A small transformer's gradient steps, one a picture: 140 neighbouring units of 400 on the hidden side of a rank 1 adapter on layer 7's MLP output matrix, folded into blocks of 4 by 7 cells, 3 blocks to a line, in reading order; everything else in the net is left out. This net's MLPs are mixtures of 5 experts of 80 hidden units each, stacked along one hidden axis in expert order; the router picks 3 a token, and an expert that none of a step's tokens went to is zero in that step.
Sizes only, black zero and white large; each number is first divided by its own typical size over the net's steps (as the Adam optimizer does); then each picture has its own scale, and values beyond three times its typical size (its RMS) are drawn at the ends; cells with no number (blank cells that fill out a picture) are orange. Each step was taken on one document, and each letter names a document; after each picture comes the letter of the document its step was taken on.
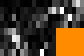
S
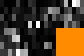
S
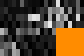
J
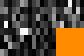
J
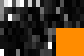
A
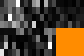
A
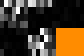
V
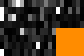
A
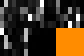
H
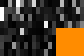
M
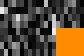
J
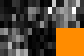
S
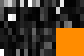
A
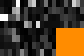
S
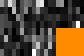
V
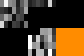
V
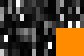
M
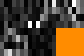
S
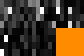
A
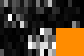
V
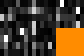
M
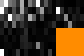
A
